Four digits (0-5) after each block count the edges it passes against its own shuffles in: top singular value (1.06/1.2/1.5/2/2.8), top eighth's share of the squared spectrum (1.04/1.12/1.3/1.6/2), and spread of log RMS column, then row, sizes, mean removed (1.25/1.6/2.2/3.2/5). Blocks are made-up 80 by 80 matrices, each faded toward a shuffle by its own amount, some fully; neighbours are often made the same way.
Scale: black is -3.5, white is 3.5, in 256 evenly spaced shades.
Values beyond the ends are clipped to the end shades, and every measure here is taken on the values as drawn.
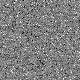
0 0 0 0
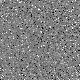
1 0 0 0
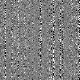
2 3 4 0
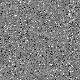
1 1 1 0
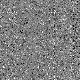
1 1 2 0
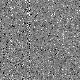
2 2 2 0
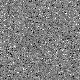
0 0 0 0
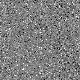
1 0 2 0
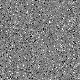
1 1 1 0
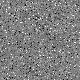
0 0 0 0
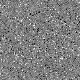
0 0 0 0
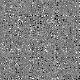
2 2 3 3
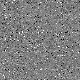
1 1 1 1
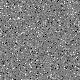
0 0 0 0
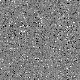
1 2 2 1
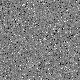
0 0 0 0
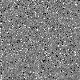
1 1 1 1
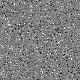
2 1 0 0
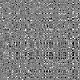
5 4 3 3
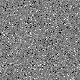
3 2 0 1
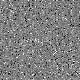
3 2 0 1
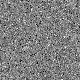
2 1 0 0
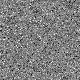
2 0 0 0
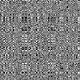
5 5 3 3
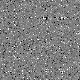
1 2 1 1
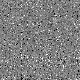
2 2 1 2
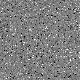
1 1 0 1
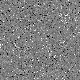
0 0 0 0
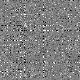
2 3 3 3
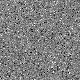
0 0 0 0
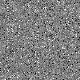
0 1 2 0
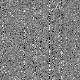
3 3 3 0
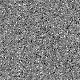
0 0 1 0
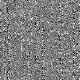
1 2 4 0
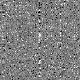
4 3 2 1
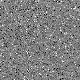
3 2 0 1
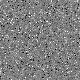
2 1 0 0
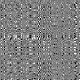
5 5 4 3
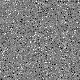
2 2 0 0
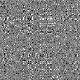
4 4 2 2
